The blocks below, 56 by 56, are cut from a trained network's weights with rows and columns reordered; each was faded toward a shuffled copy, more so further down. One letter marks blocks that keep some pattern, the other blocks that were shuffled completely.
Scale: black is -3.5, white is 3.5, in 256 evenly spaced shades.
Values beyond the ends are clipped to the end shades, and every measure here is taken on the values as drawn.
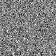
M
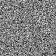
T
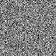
M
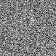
M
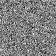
T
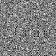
M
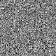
M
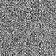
M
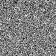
T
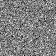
T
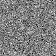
T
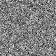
T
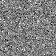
T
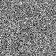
T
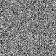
M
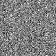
M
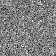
M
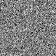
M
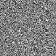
M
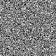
M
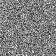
T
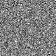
M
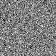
T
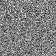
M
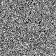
T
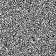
T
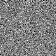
M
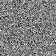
M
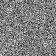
T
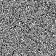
T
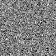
M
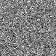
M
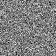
T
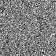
T
